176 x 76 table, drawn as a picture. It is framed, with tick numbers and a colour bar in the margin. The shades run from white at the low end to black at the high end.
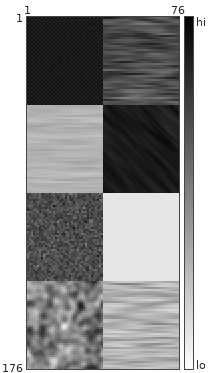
The table splits into 4 rows of 2 panels. Panel 1,1: very high, checkered, faint in contrast. Panel 1,2: high, streaked across. Panel 2,1: low, streaked across, faint in contrast. Panel 2,2: very high, slanting down to the right, faint in contrast. Panel 3,1: high, fine-grained. Panel 3,2: very low, flat. Panel 4,1: middling, blotchy, strong in contrast. Panel 4,2: low, streaked across.
